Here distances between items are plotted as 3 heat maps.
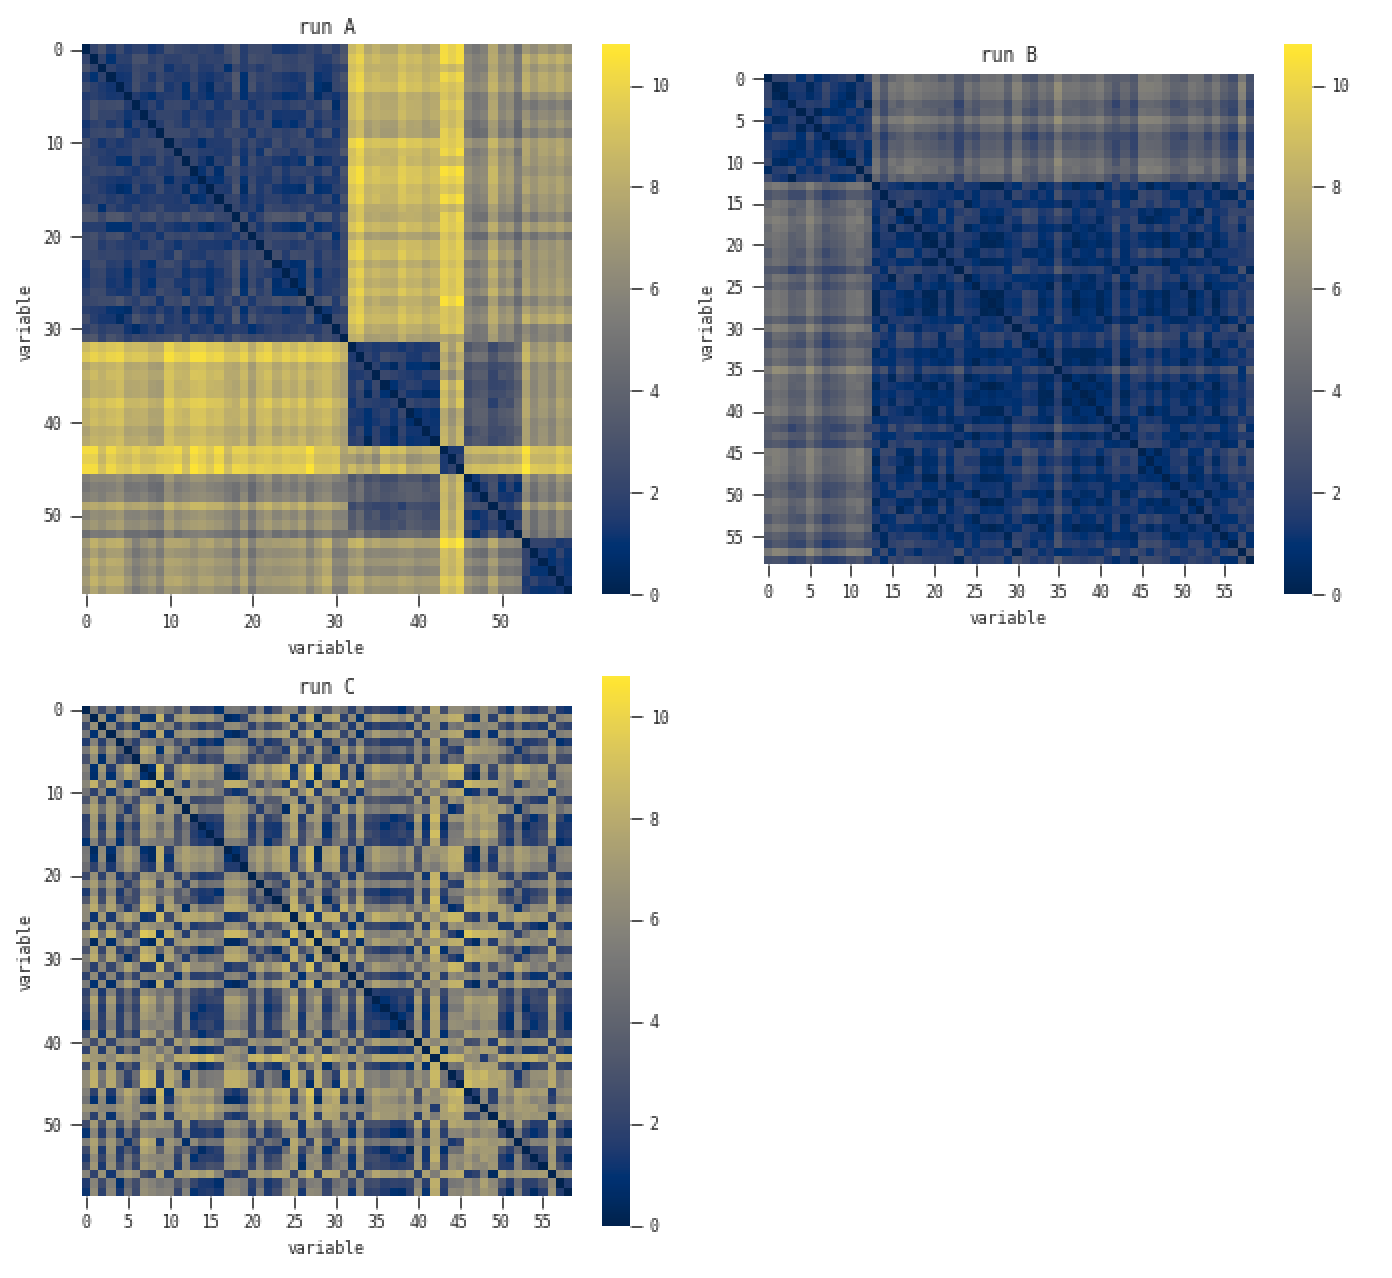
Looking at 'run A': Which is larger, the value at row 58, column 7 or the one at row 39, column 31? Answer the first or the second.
the second
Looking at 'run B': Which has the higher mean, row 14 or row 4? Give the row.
4
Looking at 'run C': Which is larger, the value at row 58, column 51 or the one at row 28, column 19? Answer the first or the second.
the second
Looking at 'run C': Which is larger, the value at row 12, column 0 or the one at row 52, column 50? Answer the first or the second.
the second
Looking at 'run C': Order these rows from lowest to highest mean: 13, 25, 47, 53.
53, 13, 47, 25
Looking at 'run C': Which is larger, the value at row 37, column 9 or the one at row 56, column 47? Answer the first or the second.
the first
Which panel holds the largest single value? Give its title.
run A
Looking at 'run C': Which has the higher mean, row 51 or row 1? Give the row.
1
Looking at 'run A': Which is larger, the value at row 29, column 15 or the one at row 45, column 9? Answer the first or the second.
the second
